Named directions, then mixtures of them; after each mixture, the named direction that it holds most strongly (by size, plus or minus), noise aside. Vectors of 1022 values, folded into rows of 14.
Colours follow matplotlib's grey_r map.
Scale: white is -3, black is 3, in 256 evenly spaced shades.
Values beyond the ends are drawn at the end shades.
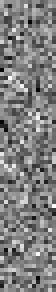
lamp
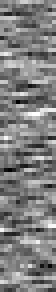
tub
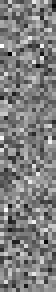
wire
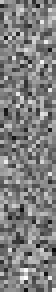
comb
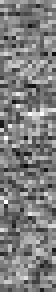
tub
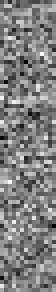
lamp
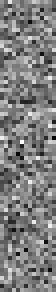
wire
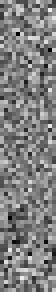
comb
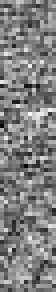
tub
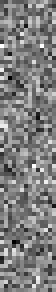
lamp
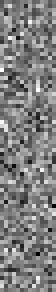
lamp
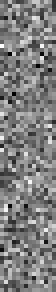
wire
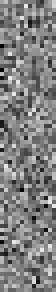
lamp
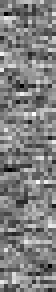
tub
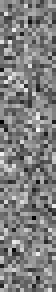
lamp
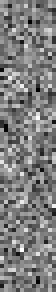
lamp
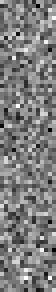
comb
